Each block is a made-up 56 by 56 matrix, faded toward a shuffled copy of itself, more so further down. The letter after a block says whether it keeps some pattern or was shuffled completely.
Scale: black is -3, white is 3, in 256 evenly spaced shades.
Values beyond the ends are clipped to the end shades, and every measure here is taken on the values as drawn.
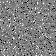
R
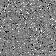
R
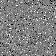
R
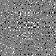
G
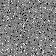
R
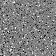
R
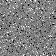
R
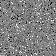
R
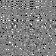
G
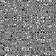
G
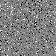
R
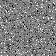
R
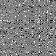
G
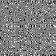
G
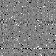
G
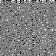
G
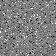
R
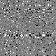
G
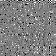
G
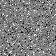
R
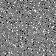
R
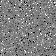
R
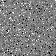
R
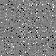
G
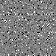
G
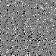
G
